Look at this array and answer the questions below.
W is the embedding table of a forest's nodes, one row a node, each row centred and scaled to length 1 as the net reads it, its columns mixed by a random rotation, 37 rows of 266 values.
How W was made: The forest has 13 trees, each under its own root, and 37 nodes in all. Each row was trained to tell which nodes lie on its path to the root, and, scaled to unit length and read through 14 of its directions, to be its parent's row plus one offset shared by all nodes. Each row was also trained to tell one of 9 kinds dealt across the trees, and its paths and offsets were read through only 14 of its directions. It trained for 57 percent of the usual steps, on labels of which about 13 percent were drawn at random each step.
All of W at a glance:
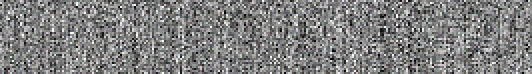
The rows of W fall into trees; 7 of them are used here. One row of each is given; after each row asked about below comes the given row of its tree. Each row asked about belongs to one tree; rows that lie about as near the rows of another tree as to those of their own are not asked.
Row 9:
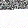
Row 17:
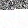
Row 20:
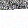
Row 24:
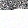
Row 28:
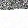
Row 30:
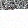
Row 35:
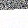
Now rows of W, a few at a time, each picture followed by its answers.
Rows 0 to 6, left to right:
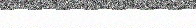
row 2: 9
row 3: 28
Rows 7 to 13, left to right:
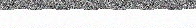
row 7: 20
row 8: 20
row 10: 30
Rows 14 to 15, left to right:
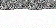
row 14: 20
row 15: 20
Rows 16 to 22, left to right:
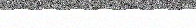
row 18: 17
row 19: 24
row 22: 24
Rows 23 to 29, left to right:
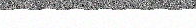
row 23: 17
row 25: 24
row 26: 30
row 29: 9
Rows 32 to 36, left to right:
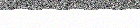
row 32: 24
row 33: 17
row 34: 28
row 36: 28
